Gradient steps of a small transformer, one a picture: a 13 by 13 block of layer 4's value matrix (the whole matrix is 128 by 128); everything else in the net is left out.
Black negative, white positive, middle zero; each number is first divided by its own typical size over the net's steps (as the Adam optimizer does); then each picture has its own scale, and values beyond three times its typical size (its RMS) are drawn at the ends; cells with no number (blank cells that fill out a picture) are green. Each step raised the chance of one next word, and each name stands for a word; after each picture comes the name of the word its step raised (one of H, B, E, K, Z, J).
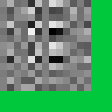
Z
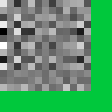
Z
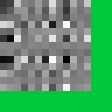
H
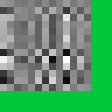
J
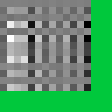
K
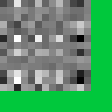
J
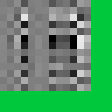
K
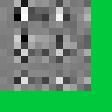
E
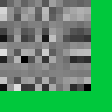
E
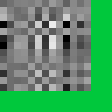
K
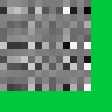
H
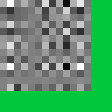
Z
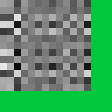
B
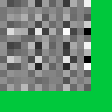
Z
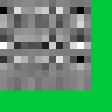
H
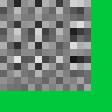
Z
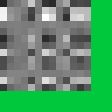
E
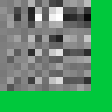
E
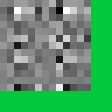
H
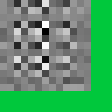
Z
